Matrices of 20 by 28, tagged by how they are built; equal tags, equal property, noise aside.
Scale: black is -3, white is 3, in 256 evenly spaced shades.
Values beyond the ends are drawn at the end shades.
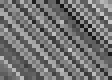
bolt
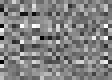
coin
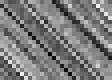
bolt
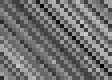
bolt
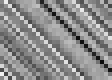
bolt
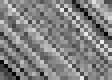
bolt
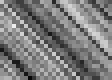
bolt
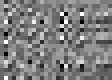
coin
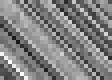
bolt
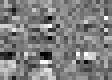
coin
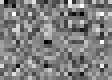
coin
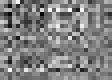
coin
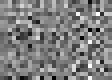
coin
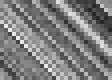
bolt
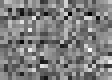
coin
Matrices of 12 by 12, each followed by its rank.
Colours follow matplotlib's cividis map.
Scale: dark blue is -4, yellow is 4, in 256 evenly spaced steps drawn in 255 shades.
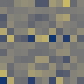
two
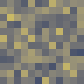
full rank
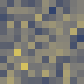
full rank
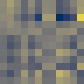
two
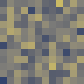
full rank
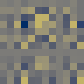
two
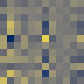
two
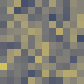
full rank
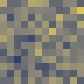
full rank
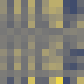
two
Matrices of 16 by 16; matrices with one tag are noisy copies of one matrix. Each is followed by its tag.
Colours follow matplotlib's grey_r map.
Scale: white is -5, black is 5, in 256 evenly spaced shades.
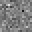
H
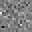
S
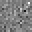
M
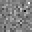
M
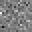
S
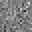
M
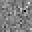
M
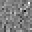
M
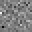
S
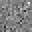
M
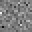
S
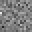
S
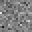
S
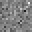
M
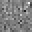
M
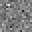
H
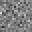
S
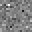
H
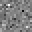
H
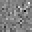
M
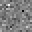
H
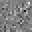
M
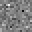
H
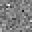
H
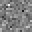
H
